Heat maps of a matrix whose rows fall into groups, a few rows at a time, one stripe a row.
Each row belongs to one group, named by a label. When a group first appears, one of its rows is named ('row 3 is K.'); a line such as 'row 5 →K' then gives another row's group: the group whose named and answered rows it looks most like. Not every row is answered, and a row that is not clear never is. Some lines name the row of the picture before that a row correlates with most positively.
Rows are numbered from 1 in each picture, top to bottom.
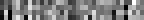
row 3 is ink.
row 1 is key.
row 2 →key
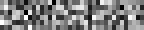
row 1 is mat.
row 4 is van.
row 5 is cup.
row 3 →key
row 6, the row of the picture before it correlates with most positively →4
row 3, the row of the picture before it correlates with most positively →4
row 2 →cup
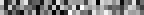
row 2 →van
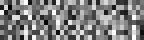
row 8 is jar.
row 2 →ink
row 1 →mat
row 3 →van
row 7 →van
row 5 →mat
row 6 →jar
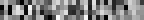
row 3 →key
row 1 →cup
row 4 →cup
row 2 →key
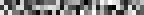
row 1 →mat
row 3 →van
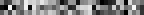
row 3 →ink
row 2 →jar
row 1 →ink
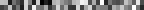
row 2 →jar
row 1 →cup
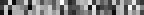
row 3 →ink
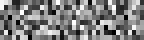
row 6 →van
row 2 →van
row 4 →ink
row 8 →mat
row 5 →mat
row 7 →ink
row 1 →cup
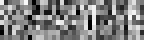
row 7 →ink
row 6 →key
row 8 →ink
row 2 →van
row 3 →van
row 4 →ink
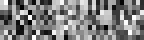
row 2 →cup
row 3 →mat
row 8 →jar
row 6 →cup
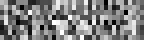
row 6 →jar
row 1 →cup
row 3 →key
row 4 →mat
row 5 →cup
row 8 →mat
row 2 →cup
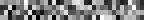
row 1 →van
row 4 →mat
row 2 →jar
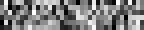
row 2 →mat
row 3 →jar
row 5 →ink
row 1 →ink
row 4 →key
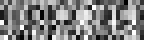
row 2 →van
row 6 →jar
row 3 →jar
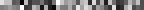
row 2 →jar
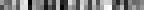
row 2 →mat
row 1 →mat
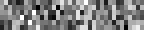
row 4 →jar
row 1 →cup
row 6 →key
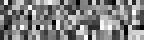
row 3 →jar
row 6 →mat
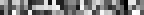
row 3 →key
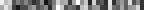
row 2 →cup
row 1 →cup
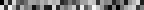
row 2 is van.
